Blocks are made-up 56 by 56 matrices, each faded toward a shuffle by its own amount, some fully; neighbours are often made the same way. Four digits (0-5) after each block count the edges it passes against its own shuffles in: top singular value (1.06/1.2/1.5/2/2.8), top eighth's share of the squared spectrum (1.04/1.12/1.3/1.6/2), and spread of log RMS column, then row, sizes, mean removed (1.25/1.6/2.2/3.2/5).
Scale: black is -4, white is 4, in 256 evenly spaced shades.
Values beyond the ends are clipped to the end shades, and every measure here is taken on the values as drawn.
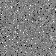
2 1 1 0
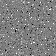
0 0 0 0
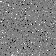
1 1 0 0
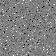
0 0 0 0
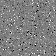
0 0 0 0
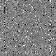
3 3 2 0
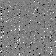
3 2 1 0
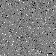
0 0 0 0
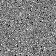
0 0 0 0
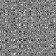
4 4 2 3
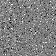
1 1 0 0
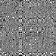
4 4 2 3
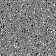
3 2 0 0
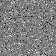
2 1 0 0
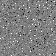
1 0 0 0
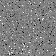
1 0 0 0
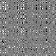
4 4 3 2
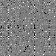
4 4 2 1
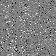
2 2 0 0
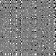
4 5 3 2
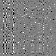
4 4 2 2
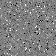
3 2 1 0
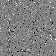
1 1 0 0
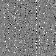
2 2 2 0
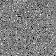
2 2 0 0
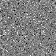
3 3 1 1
